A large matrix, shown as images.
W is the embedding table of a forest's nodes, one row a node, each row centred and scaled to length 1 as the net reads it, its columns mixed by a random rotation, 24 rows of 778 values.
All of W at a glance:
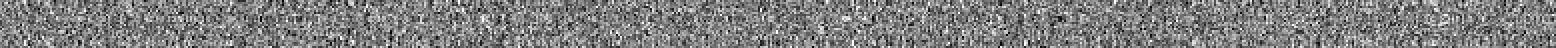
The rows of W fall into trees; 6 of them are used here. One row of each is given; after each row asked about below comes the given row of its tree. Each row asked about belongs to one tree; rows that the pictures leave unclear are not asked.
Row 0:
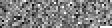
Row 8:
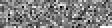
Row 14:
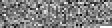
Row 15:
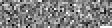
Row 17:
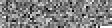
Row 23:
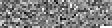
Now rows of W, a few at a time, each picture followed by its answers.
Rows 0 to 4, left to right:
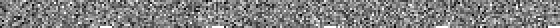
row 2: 0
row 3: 15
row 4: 17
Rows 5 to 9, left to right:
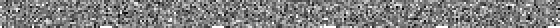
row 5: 17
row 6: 23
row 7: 14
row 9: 8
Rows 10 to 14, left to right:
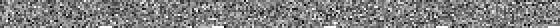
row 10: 8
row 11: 14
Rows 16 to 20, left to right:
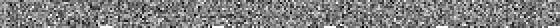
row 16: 15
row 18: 23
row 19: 23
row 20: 0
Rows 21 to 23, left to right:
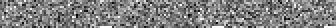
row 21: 0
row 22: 0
